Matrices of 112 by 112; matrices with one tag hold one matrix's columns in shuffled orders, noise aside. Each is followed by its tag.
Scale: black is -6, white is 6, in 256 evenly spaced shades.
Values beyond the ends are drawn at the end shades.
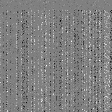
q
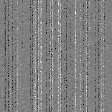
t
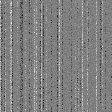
t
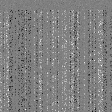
q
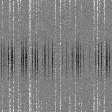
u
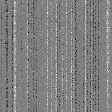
t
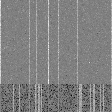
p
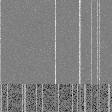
p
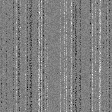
t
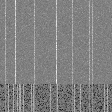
p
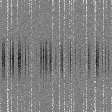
u
